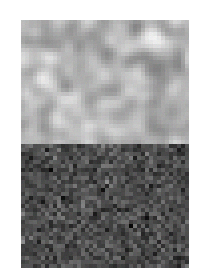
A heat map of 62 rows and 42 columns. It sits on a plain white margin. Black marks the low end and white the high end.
It is made of 2 by 1 panels. Panel 1,1: high, blotchy. Panel 2,1: low, fine-grained.
